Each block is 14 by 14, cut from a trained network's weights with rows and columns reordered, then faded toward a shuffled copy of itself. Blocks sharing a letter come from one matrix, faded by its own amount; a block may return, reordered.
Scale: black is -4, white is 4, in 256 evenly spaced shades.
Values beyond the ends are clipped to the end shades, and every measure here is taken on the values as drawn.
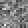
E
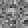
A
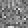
E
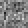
A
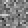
A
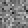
E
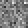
E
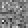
A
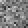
E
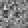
A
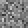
E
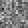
A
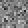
E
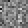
A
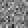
A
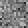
A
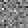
E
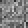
A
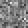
E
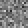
E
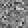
E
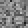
A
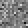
E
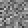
A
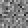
E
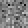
E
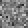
E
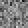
E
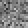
E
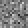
E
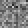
A
